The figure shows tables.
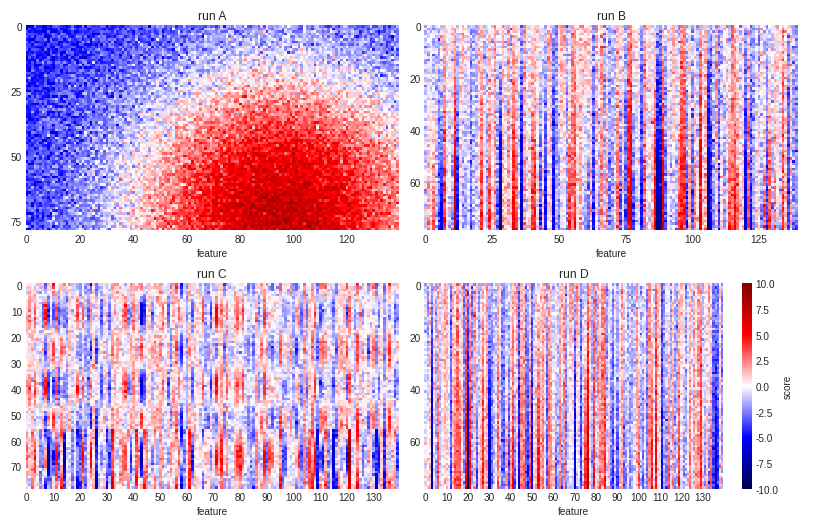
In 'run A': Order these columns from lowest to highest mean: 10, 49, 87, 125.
10, 49, 125, 87
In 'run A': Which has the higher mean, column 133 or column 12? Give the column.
133
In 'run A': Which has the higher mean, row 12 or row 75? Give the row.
75
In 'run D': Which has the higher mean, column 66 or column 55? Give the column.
55
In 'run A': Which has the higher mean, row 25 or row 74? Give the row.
74
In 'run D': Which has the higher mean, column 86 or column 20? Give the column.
86
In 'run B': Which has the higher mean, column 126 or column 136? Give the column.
126
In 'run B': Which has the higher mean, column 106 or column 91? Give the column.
91
